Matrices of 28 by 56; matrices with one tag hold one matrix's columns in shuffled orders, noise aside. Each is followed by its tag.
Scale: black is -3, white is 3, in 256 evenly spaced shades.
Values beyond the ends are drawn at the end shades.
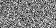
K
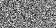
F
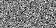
F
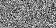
F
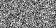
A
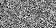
K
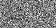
F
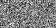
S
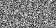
A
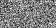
S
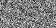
K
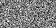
K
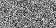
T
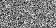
A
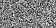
K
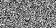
K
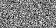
A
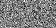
F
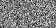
A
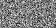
A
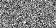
A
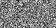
S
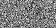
F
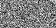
F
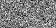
K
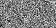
T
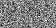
T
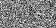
F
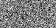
F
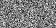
K
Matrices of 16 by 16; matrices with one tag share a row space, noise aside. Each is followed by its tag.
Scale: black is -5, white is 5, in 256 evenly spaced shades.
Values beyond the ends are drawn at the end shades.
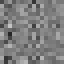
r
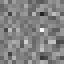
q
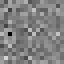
r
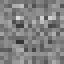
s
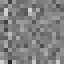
r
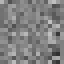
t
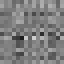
s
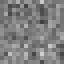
q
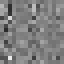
r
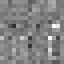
t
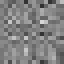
q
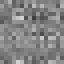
s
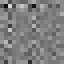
r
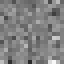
t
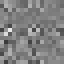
r
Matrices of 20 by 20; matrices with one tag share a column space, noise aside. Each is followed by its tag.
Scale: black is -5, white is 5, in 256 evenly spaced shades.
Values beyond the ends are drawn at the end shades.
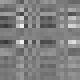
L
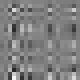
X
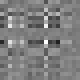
L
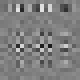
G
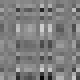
X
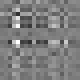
L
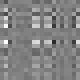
L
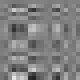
X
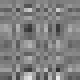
X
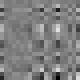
X
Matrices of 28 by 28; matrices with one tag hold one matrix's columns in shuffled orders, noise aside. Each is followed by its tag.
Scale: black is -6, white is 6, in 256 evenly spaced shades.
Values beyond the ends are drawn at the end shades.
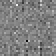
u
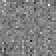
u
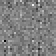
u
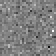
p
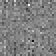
u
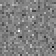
p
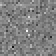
p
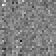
u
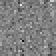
u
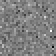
p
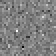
p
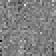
u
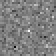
p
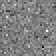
p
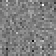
u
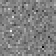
p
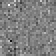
u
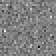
p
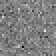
p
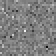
p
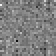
u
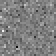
p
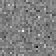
p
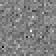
p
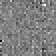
u
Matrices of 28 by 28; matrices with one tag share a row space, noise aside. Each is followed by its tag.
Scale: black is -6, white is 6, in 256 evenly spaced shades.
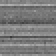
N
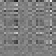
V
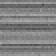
N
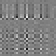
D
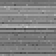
N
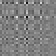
D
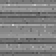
N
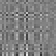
D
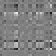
V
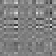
V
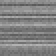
N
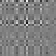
D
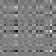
V
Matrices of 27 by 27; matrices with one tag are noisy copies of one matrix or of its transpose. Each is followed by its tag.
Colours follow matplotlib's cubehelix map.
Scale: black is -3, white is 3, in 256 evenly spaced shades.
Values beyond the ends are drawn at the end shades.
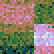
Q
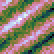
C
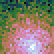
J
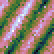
C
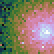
J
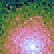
J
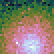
J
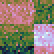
Q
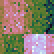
Q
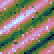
C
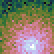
J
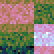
Q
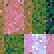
Q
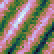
C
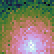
J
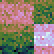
Q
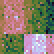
Q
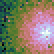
J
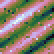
C
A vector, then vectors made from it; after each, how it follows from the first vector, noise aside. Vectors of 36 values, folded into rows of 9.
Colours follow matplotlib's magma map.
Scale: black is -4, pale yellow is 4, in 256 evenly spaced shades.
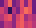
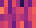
wrapped around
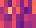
negated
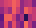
reversed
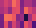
reversed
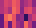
reversed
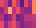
negated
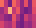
negated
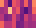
negated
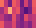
negated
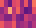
negated
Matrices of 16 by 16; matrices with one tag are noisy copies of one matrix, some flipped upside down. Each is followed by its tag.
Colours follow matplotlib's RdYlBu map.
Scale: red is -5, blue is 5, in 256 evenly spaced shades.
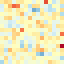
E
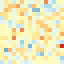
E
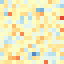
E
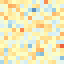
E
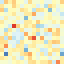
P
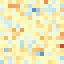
E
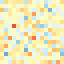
P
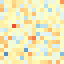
P
